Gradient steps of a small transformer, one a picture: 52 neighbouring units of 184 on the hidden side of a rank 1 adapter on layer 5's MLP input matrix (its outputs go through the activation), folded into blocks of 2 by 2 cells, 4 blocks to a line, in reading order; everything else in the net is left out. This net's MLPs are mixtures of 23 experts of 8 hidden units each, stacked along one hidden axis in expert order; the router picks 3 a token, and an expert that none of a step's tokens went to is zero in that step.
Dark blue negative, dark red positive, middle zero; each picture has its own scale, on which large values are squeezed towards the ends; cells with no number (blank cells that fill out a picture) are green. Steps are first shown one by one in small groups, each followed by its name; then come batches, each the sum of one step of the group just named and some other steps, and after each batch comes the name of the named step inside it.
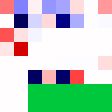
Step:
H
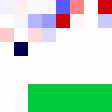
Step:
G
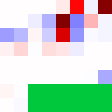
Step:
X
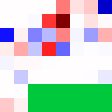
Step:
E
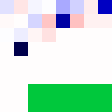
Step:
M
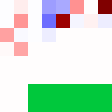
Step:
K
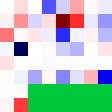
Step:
G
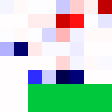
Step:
M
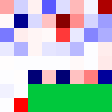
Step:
H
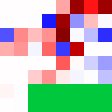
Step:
X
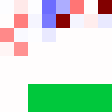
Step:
K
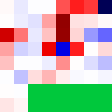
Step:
E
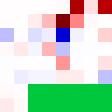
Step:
E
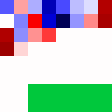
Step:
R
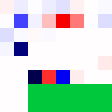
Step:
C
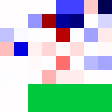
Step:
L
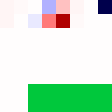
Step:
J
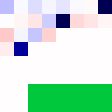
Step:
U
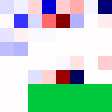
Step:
J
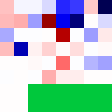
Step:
L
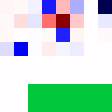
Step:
J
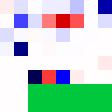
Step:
C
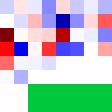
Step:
R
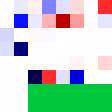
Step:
C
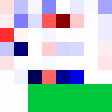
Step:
C
